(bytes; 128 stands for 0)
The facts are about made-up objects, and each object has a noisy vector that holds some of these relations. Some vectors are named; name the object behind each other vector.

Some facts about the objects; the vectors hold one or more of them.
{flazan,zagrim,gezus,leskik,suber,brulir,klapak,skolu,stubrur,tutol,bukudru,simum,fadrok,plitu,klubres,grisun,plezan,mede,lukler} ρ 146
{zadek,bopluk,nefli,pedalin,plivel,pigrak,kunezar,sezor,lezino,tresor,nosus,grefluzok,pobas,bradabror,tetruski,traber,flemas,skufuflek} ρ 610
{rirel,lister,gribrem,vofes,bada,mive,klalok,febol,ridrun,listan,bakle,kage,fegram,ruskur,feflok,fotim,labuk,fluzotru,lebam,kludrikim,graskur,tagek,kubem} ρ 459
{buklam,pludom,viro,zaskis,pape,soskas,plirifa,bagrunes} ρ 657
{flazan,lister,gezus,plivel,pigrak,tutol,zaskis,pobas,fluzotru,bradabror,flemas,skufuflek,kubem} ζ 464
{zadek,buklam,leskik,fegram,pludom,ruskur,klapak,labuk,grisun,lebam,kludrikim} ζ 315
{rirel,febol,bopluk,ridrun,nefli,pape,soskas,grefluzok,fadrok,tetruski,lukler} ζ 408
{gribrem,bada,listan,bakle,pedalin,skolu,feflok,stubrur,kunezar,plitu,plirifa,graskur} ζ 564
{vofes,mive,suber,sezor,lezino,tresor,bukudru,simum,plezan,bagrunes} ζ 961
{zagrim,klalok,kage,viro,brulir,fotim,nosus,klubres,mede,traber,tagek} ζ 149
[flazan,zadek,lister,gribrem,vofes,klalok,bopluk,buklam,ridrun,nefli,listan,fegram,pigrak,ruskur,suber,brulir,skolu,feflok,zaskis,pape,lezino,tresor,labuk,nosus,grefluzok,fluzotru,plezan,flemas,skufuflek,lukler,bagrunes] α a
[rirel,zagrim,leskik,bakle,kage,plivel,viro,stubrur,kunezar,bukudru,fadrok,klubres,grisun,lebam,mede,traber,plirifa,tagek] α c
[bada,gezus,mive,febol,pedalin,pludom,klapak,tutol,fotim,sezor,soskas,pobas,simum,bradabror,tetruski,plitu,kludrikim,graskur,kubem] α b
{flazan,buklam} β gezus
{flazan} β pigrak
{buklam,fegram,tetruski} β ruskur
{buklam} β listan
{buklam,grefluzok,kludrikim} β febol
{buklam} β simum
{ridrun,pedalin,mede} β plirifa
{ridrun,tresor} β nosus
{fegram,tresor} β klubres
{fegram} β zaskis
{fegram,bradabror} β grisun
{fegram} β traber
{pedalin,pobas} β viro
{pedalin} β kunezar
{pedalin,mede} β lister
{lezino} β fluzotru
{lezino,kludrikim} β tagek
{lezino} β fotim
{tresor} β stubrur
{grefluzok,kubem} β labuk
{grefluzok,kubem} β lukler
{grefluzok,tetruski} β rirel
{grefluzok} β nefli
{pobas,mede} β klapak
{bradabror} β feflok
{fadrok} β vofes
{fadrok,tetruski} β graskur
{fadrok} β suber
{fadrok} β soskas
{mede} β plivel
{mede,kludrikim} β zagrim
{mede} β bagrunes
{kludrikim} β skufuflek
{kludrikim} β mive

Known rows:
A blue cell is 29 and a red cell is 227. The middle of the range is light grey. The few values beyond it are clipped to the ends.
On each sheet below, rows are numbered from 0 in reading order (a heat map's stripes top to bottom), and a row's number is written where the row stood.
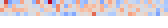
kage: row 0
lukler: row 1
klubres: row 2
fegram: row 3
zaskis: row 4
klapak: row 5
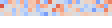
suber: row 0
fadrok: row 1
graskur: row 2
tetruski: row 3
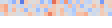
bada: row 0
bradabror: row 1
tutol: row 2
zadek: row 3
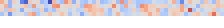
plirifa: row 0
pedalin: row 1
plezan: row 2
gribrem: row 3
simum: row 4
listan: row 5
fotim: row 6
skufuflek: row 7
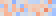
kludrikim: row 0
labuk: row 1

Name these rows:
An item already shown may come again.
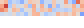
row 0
bakle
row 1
kludrikim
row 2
grefluzok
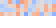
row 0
grefluzok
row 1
buklam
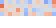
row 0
vofes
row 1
tresor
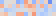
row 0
tresor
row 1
plitu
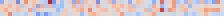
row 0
fegram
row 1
zagrim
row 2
pape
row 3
kubem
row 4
fegram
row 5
febol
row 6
lebam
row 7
klalok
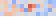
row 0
mive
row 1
stubrur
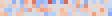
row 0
sezor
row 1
tagek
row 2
flazan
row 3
vofes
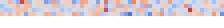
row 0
grefluzok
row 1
tresor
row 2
tresor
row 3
febol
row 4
mede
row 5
plivel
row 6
soskas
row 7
lezino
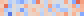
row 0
kunezar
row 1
flazan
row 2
grefluzok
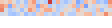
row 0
bukudru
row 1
rirel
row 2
pludom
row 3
pobas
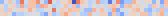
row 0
brulir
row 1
fadrok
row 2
ridrun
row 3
bagrunes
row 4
traber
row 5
sezor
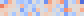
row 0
skolu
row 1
nosus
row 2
viro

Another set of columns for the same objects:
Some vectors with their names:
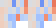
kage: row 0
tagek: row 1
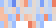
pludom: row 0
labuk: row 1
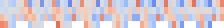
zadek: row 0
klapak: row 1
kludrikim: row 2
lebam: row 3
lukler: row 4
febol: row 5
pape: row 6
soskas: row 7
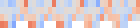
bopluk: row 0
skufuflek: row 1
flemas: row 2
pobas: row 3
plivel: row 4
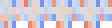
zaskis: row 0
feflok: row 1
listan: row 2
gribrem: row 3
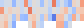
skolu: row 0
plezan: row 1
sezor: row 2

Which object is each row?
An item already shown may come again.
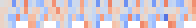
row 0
kage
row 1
sezor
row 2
stubrur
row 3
klalok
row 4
bakle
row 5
vofes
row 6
tetruski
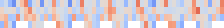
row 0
soskas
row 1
klapak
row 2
klalok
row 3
traber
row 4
brulir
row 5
buklam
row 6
nosus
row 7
mede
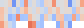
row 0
lebam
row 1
tresor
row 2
plirifa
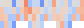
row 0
viro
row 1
plitu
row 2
kunezar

